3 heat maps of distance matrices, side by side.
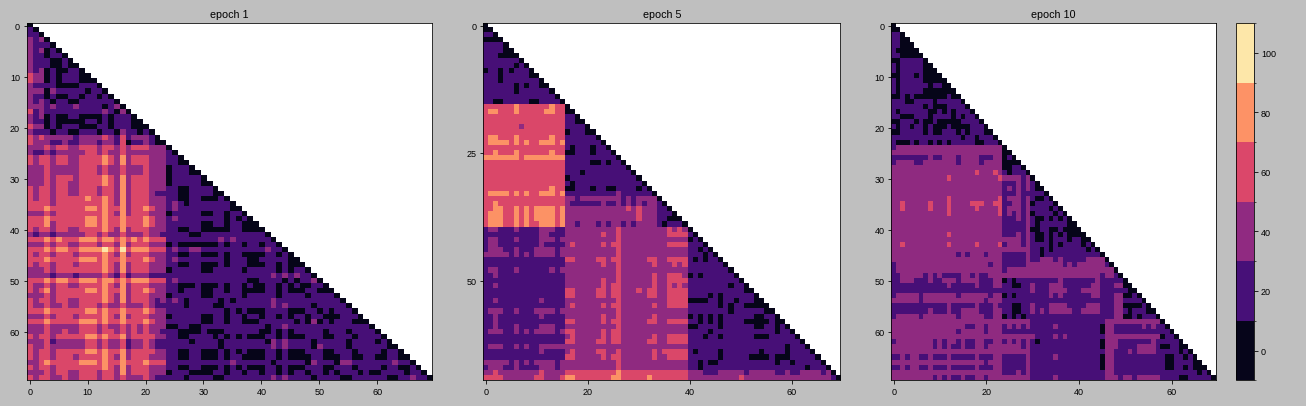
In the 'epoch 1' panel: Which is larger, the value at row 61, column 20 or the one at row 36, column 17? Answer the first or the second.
the first
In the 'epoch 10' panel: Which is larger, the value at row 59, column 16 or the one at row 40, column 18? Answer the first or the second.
the second
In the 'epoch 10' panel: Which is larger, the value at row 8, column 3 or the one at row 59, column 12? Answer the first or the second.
the second
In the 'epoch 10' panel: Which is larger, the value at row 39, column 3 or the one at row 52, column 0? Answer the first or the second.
the first
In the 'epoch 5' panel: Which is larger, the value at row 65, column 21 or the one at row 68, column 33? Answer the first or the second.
the second
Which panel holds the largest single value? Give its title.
epoch 1
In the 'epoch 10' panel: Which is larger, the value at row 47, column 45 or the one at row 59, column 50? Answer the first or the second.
the first
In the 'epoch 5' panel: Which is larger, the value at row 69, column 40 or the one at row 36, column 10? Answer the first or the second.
the second
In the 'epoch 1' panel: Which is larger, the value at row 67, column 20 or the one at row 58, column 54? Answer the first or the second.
the first
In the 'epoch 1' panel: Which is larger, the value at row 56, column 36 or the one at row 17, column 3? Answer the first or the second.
the second
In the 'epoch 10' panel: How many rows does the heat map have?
70
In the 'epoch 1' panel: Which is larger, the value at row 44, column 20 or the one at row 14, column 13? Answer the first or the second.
the first
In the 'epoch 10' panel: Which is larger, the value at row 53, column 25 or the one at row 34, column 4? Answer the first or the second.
the second
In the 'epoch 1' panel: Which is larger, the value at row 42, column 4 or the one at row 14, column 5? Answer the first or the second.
the first
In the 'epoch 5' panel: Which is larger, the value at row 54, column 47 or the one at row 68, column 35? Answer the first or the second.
the second
